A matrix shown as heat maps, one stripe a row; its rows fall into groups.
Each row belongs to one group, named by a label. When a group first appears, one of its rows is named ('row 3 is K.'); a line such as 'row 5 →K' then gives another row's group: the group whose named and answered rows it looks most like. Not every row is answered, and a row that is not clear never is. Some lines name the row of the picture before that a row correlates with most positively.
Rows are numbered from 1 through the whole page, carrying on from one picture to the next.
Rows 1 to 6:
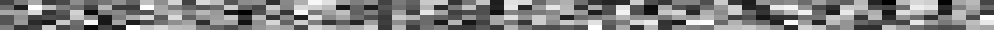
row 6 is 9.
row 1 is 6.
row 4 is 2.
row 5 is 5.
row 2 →6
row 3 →6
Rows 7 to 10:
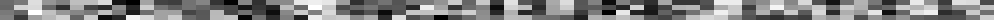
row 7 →6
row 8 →6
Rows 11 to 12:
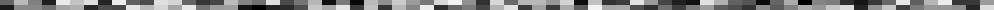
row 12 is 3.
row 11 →5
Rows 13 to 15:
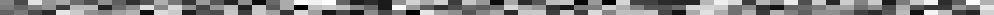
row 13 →6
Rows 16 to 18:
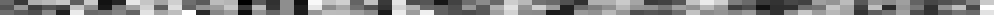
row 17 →2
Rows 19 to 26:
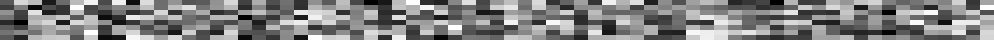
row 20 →2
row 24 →5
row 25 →5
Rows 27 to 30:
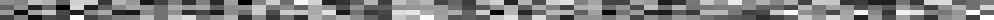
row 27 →5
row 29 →6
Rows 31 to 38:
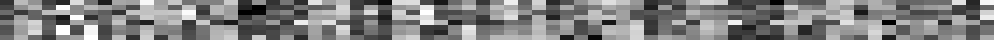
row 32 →3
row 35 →6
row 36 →3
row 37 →3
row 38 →2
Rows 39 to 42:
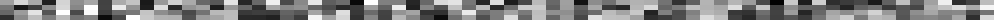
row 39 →5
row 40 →5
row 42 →3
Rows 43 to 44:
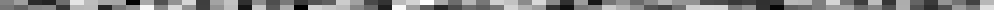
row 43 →2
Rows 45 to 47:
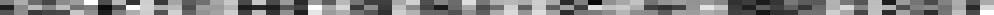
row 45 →2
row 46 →3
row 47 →2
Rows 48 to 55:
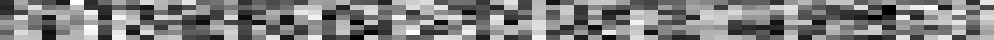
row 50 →5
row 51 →5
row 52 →5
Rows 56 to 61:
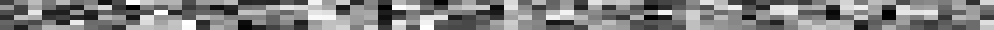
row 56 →3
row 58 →6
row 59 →6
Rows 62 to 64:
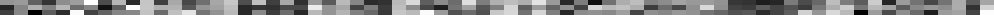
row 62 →2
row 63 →3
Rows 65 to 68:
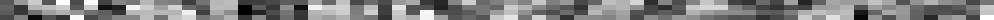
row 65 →3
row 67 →9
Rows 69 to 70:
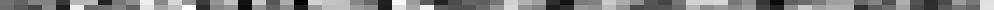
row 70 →9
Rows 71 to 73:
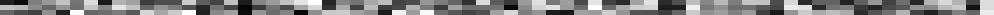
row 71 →5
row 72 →5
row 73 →9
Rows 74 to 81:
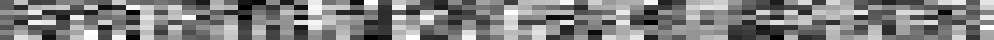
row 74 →5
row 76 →6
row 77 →9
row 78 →6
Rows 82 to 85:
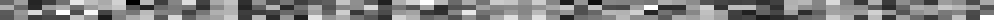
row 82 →2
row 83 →5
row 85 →2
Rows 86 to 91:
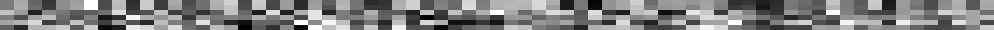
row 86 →2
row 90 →6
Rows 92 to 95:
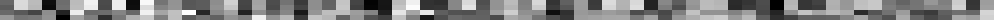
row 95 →9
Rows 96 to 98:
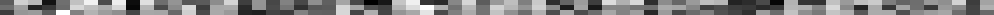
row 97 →2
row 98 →3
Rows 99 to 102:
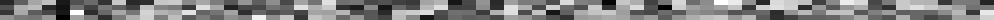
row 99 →6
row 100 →6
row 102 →9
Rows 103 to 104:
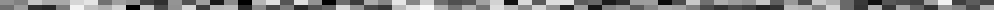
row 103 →5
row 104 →2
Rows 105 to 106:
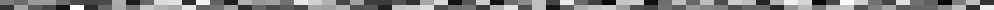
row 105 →6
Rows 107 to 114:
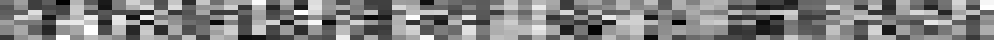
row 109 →6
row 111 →5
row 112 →2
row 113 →2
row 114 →3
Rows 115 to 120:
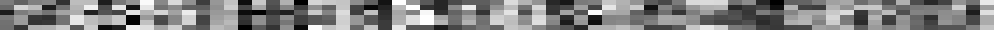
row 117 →3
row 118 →2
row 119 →2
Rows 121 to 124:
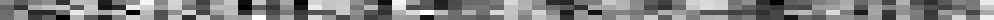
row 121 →9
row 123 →2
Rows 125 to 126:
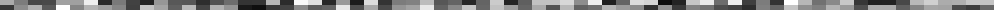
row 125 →5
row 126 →3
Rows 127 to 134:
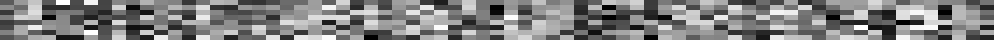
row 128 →6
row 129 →6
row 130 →6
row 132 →6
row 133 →2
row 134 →6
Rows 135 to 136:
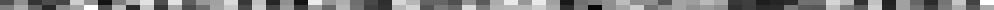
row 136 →2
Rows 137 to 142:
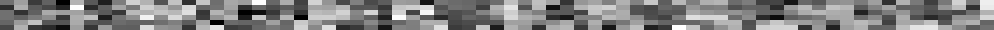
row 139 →9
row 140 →9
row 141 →6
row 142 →6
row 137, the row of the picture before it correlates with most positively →135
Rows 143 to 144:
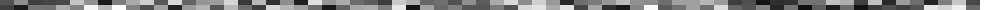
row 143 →2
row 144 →5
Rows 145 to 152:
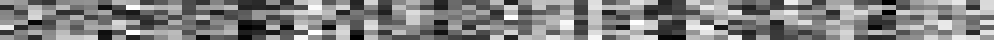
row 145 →5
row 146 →3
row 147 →6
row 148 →6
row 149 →5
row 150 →5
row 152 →5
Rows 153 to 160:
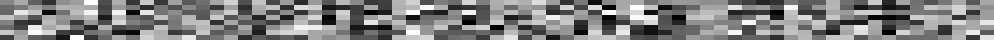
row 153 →2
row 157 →5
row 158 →6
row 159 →6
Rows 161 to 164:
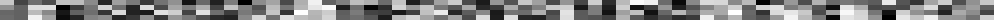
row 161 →5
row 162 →6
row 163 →6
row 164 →6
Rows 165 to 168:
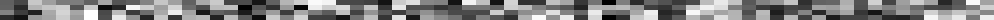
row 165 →6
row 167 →5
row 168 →5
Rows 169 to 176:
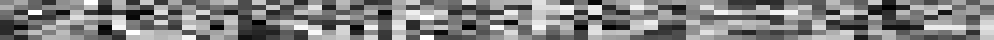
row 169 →2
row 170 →5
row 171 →6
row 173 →5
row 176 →9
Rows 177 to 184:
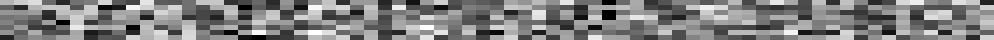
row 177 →6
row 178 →9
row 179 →5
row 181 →9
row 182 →2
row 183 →6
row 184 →3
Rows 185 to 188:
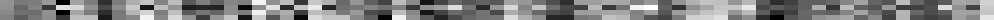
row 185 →9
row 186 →5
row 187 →9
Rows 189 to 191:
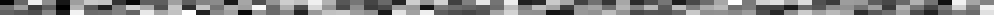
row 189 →6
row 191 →9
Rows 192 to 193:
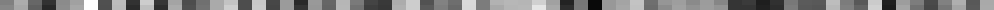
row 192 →2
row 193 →2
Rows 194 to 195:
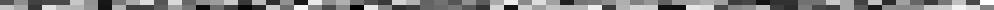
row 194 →2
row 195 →5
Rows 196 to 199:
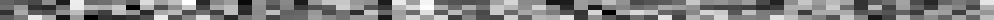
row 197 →2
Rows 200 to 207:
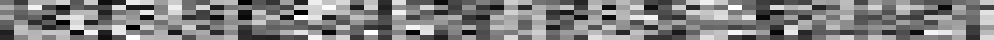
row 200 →9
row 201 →6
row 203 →5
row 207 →3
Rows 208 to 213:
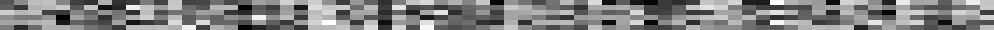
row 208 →6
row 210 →6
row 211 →9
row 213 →9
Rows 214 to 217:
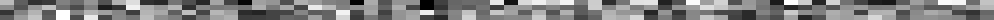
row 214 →5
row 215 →9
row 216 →3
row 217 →3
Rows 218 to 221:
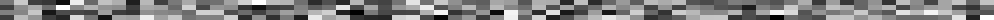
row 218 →2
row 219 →3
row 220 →6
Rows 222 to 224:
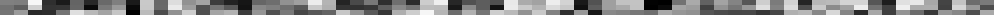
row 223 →6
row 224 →2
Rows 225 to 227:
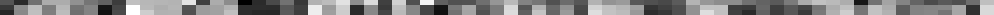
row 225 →9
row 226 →3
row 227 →3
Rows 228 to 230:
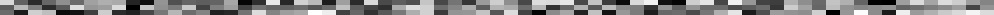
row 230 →6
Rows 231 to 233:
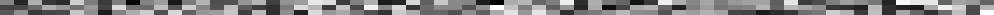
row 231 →6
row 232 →5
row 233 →2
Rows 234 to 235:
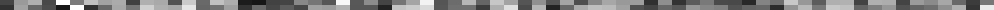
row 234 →3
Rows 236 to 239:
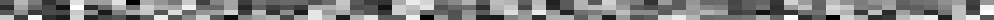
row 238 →2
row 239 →6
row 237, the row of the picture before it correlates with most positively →235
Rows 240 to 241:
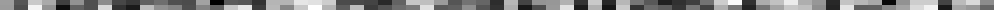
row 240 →6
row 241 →6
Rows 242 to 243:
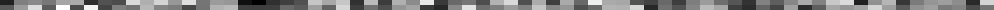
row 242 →3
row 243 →3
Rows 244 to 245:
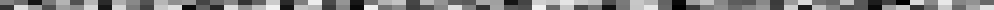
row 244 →5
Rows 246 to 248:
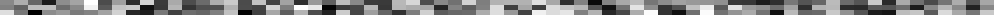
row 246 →2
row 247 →5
